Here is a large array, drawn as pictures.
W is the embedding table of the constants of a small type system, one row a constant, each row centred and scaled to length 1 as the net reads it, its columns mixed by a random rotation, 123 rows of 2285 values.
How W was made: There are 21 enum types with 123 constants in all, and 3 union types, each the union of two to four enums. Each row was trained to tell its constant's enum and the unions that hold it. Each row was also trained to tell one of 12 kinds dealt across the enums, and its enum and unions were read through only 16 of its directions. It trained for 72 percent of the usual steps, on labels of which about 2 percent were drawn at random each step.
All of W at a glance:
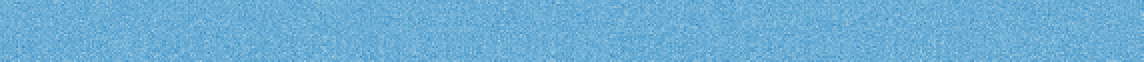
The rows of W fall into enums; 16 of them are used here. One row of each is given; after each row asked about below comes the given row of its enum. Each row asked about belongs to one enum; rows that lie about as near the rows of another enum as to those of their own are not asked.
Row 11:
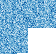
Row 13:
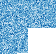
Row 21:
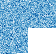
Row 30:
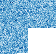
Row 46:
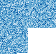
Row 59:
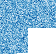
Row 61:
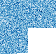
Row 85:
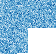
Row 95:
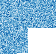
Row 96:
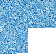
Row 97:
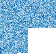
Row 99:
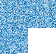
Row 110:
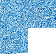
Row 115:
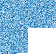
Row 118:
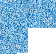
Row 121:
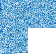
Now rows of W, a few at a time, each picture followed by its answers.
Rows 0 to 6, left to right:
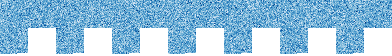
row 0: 85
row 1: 13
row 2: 21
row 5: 30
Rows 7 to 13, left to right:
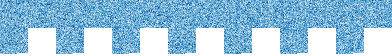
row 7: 85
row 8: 118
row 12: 61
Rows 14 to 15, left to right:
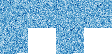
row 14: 30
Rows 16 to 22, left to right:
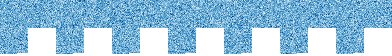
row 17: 118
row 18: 21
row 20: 99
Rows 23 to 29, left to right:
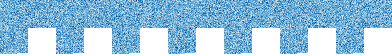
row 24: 95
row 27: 11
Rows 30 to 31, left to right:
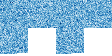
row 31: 59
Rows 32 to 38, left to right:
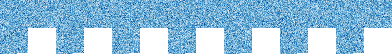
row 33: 115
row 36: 121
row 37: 13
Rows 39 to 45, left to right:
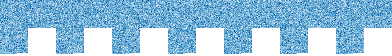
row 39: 121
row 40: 85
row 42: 121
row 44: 118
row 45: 46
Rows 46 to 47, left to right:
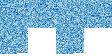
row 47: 11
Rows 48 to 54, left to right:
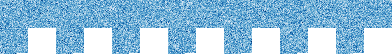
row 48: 118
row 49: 99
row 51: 95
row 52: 61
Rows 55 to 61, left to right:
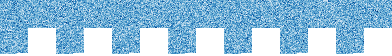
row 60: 99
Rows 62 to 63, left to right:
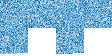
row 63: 118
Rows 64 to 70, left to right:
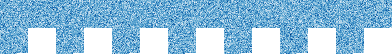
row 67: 46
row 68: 21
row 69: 95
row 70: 99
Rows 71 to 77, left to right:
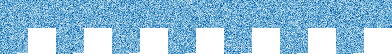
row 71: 13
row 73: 85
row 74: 11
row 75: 95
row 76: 11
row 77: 21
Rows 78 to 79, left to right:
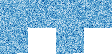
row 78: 118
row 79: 96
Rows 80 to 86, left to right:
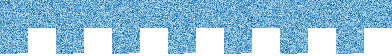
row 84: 11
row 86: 121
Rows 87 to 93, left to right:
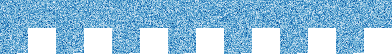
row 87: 59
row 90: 59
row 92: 99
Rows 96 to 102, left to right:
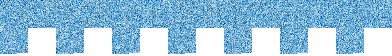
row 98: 13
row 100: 85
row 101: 13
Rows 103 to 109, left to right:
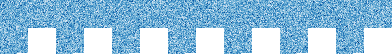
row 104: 99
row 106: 96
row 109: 13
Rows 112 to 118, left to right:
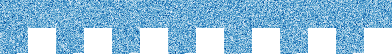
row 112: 115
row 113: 95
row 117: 21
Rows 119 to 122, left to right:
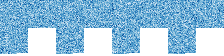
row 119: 96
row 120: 121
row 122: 11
